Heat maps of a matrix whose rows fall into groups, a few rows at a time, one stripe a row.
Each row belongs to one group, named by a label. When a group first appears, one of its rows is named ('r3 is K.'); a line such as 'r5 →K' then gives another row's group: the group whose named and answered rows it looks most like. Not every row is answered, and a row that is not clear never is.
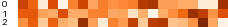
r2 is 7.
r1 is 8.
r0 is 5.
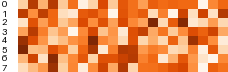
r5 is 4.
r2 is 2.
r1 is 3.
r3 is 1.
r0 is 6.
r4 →1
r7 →6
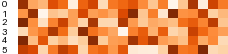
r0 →4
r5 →8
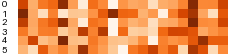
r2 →8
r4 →8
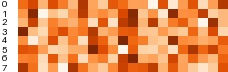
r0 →4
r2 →2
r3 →4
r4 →6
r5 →1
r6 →6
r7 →5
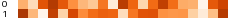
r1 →5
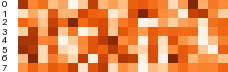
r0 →1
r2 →4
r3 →6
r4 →5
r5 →5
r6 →2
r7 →8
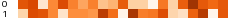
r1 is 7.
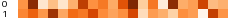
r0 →2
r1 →4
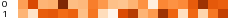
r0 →8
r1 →6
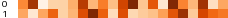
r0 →2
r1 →3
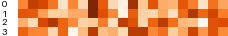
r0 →1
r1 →1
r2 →6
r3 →1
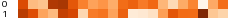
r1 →8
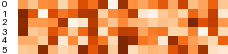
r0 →3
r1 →4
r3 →4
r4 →6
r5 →3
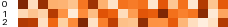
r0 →3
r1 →7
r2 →5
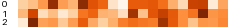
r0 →7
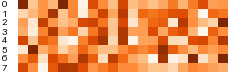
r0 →8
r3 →6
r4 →3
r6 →4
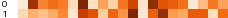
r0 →2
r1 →7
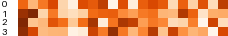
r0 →3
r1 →5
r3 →5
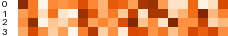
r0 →5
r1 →7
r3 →1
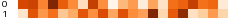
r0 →8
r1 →2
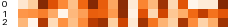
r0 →3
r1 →3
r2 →3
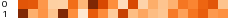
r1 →8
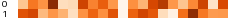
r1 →1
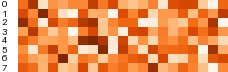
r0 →5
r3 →1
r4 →3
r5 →6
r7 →5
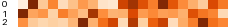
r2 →7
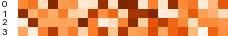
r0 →6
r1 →1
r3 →6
